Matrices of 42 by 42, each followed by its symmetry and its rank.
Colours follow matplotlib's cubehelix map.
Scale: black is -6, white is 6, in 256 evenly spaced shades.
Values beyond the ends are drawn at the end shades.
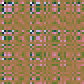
symmetric, rank two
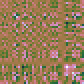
symmetric, rank three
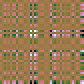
symmetric, rank one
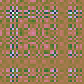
symmetric, rank two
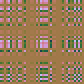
symmetric, rank one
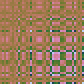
symmetric, rank two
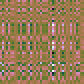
neither, rank two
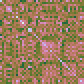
symmetric, rank five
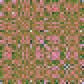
symmetric, rank three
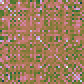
symmetric, rank five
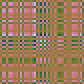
symmetric, rank one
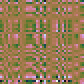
neither, rank two
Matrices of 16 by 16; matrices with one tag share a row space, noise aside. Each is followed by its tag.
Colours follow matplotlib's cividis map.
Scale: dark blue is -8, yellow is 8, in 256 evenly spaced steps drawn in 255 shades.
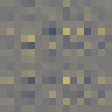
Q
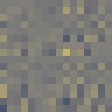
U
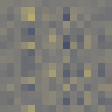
Q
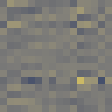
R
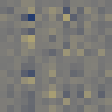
Q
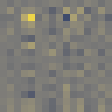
Q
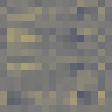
R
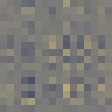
Q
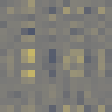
Q
